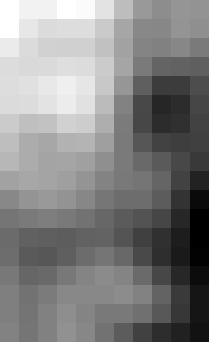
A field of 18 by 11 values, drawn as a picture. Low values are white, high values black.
There are no regular stripes. No lone cell stands out from its neighbours. Values rise toward the bottom right. The top left is the ninth with the lowest average. The bottom right is the ninth with the highest average. The halves do not mirror each other.
